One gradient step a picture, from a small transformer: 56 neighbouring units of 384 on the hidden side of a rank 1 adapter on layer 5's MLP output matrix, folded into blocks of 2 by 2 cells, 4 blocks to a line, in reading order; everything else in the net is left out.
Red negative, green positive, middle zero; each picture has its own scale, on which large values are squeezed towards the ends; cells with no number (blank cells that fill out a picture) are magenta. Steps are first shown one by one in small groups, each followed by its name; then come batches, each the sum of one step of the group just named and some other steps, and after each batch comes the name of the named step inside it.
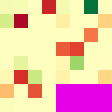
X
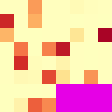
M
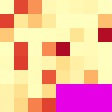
M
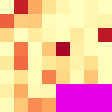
M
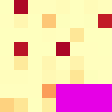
X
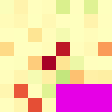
X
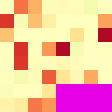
M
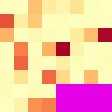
M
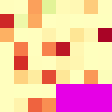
M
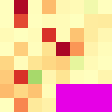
X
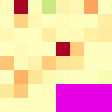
X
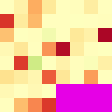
M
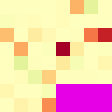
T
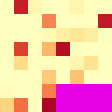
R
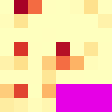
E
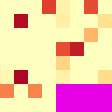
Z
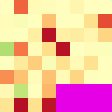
R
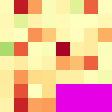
E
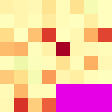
T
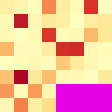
Z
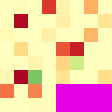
Z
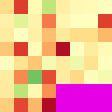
R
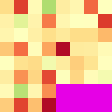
R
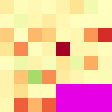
T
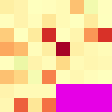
T
